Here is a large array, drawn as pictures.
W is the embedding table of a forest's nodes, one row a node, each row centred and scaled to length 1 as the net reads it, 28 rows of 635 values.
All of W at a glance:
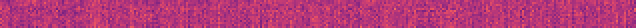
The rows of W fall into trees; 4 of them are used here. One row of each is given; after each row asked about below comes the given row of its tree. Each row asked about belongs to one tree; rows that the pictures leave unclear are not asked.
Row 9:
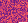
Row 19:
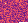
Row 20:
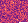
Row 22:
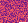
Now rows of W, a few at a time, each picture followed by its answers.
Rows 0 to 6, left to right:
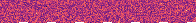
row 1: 19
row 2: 19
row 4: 19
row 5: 22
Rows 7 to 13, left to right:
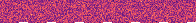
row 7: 9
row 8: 9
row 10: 22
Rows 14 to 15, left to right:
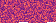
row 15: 22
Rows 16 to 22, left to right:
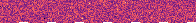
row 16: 22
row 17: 20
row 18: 9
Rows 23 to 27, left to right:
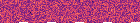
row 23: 19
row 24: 20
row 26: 22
